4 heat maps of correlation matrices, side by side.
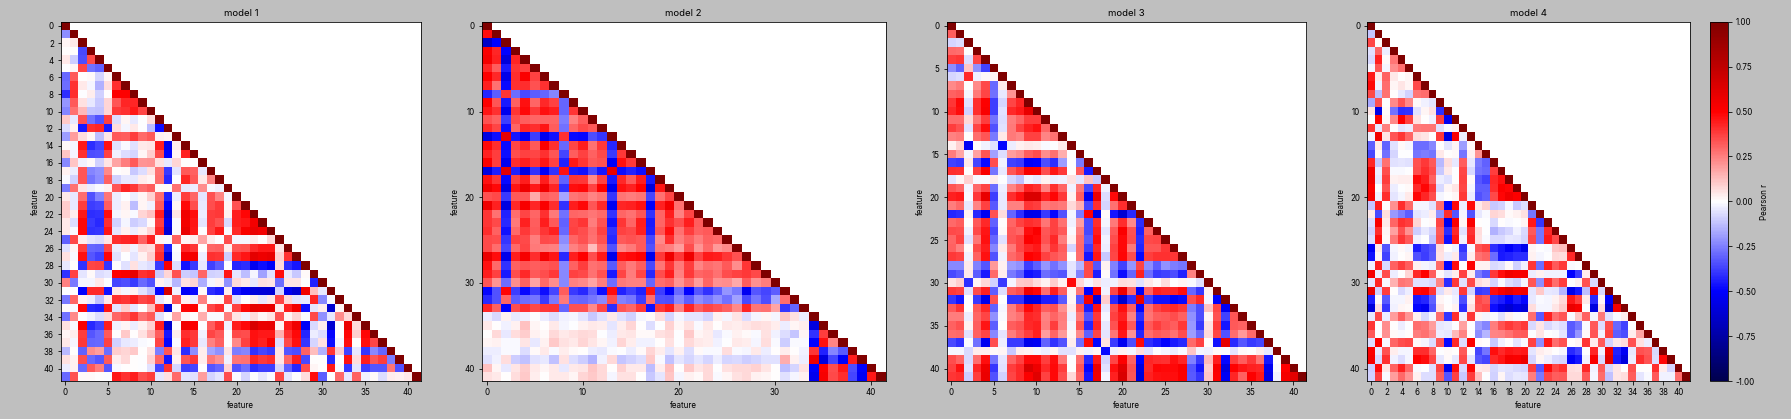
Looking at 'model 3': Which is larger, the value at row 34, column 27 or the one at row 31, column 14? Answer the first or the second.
the first
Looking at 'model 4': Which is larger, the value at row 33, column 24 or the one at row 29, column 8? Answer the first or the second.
the second
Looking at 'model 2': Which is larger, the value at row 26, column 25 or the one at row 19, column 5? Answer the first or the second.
the second
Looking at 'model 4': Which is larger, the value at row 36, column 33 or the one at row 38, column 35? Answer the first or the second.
the second
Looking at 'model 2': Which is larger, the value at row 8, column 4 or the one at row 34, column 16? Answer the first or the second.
the second
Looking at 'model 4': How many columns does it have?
42
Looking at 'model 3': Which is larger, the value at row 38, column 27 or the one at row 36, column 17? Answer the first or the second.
the second
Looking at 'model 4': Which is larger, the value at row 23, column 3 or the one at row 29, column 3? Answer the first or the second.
the first
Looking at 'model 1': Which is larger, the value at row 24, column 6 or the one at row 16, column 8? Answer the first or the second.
the second
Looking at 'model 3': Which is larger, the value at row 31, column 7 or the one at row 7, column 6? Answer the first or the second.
the first
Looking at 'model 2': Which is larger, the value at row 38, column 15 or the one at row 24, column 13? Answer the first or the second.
the first
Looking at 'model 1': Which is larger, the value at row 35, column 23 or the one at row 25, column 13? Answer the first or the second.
the first
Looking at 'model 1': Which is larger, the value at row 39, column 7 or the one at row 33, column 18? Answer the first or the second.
the second
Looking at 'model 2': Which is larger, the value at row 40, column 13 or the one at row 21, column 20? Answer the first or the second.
the second
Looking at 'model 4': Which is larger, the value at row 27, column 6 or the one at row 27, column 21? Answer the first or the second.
the second
